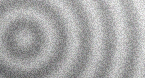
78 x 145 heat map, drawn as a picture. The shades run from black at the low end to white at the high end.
Slope: up to the top right. Rings: centred on the middle left. Histogram: bell-shaped. Odd rows or columns: none. Ninth with the highest average: top right.
